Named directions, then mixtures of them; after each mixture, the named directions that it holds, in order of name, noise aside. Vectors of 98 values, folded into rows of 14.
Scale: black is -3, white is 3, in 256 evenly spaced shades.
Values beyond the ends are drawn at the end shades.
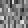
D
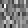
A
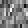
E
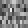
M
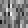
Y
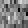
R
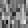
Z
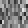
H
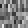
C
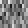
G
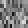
A, C, Z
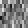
G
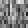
D, R, Y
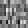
M, Y, Z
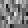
A, D, R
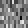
D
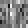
Y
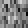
R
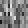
Y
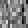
H, Z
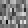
M, Z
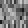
D, R, Y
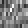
E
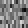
D, M, R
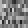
M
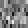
A, R, Z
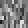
D, Y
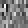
A, E, Z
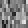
Z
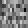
M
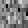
R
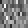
A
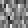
A, D, R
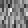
D, E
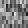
A, G, R
